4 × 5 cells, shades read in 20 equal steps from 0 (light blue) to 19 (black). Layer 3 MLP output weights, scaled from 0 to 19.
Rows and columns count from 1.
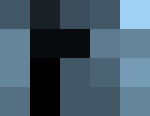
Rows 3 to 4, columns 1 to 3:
7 19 11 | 9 19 11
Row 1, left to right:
11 16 12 11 0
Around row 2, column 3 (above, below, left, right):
12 11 18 8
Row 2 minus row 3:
0 -1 7 -2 2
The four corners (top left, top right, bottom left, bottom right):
11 0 9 7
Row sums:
50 58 52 57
